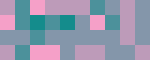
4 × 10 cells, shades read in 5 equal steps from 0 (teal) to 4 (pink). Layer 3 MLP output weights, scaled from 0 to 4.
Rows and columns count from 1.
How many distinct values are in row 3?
3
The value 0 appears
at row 2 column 3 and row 2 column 5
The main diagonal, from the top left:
3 1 1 4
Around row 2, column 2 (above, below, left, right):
1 2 4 0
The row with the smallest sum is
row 2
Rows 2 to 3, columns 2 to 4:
1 0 1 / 2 1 2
